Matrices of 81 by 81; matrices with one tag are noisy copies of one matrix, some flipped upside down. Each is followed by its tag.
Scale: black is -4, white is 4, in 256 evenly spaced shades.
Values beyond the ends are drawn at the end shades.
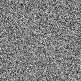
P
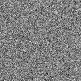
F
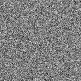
F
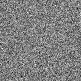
P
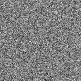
F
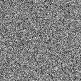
F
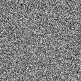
P
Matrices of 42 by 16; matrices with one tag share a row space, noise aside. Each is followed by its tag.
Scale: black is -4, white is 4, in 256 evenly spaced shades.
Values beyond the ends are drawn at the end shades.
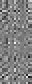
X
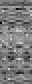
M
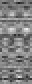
M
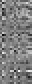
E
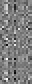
X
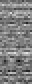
M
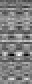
M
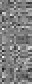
E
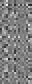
X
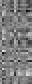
E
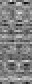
M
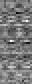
M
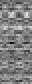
M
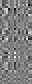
X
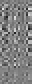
X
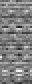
M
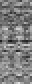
M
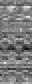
M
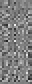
X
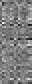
E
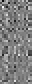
X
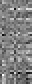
E
